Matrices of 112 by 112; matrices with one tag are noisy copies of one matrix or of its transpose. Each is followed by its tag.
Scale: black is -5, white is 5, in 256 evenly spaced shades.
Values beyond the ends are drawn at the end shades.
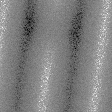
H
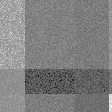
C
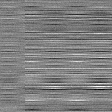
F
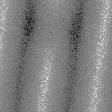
H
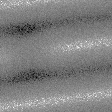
H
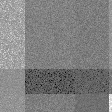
C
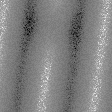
H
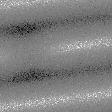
H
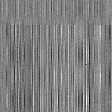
F
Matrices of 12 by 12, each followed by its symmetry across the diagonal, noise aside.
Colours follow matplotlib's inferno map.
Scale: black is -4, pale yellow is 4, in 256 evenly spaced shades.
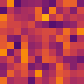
antisymmetric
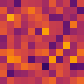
neither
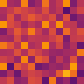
symmetric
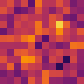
symmetric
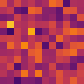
neither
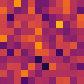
neither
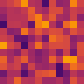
antisymmetric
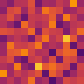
symmetric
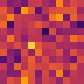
antisymmetric
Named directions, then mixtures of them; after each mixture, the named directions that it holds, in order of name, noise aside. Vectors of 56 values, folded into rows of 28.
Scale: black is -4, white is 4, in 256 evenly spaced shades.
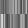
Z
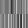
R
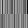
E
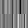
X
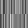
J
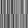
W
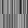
E, X, Z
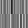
J, R, W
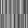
E, W, X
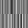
E, R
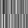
J, R, Z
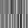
R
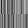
W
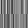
W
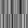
R, X, Z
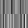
J, R, X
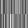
J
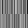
E, Z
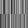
J, W
